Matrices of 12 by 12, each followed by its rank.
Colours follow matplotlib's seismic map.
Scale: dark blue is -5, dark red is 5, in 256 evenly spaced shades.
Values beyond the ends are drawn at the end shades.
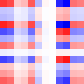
one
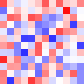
full rank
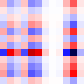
one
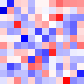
full rank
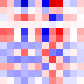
two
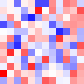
full rank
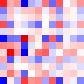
two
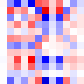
two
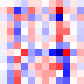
two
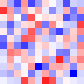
full rank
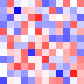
full rank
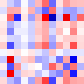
two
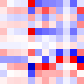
two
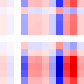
one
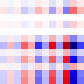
one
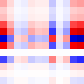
one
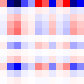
one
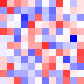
full rank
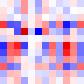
two
